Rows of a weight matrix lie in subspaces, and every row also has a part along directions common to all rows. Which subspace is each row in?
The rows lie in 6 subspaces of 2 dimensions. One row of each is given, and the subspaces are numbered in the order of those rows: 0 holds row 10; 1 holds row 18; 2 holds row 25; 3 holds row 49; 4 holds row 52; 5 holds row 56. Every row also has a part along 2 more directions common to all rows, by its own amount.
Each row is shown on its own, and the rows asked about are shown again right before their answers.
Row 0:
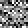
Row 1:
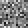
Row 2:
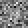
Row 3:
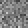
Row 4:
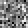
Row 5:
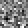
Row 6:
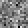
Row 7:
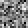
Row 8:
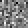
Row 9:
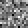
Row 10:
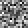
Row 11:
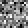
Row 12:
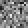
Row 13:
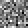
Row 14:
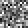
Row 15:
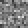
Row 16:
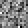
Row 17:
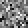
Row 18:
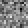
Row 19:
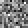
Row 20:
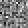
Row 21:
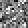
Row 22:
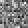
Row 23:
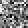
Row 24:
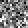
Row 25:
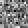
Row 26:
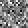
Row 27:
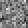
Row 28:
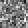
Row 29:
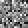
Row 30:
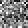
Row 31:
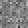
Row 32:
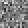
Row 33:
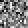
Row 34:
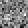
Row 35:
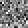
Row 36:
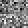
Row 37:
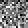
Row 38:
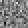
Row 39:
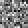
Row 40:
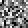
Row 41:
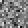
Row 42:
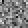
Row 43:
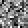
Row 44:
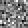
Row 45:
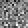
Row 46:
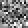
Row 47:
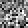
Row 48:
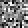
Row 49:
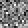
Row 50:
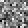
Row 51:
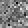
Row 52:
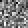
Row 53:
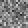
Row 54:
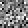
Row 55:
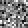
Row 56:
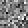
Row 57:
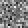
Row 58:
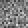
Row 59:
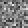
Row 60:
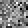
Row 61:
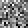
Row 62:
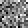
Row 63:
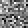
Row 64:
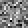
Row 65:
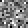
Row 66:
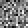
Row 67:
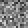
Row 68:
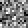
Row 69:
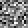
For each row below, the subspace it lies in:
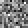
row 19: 2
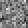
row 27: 5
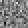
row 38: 4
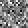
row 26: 2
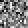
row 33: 4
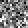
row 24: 5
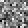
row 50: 3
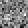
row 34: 3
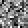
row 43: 4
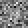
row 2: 0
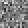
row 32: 0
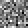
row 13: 3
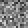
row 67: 1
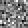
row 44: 5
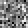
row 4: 5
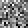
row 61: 3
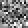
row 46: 2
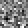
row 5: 3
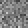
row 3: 1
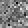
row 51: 0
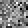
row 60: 0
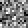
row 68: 5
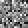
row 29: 2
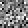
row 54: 3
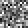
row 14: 0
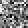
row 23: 1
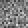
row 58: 3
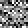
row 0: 2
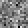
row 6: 4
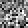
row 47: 3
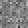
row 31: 4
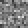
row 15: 2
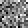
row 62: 1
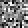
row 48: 0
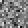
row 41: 4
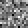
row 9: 2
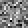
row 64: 0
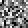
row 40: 4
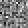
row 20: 4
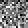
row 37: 1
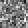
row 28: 5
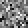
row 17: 5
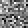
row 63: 1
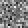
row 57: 0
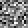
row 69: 0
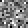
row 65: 4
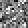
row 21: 5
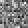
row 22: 2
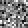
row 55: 5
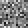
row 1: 3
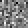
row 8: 4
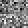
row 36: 1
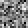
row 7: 5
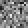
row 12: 1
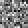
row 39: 2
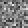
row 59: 0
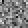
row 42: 4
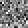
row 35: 5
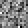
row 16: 4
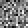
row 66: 3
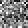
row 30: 1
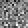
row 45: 3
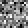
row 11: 1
